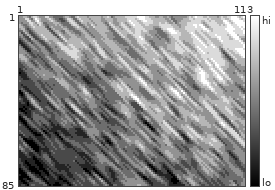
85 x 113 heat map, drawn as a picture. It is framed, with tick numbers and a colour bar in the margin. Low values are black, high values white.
Ninth with the highest average: top right. Slope: up to the top right. Grain: diagonal, down to the right. Ninth with the lowest average: bottom left.
